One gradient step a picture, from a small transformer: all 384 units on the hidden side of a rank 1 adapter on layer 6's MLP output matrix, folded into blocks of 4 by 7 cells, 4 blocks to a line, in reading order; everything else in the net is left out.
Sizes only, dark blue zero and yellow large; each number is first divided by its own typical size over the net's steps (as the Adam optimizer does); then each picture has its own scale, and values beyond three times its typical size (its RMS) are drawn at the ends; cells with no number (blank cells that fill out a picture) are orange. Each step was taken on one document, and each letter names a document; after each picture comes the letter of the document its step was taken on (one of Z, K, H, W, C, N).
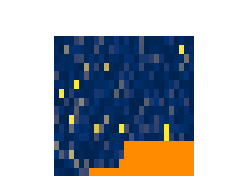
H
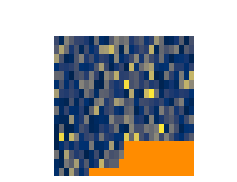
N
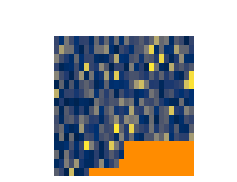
N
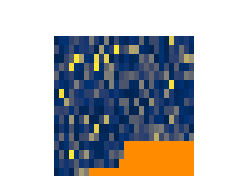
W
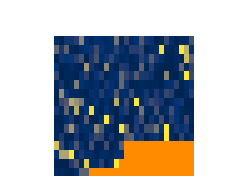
H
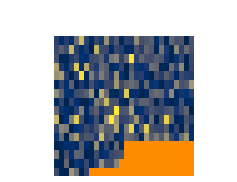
N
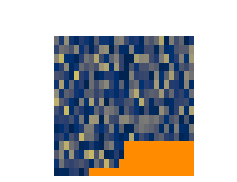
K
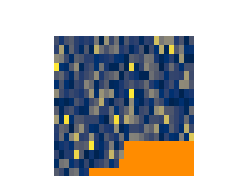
N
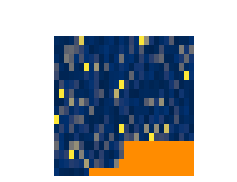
H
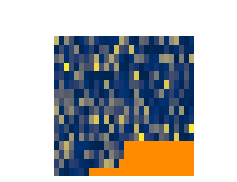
K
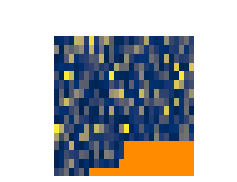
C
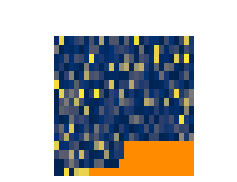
C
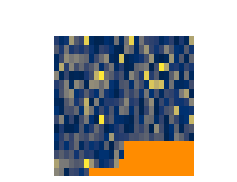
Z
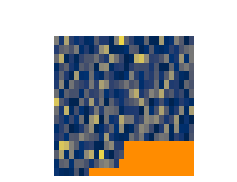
K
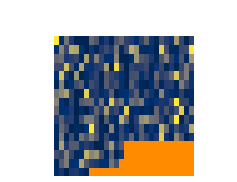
K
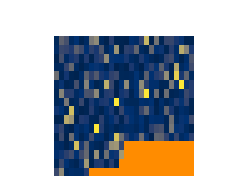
W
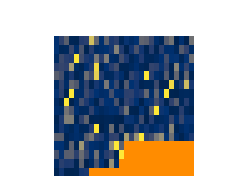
W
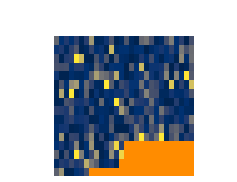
W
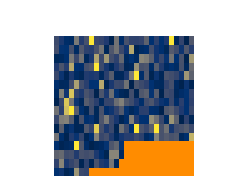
W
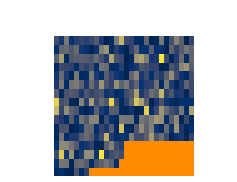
K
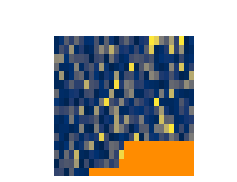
N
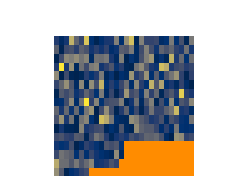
Z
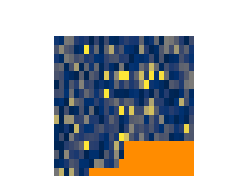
N
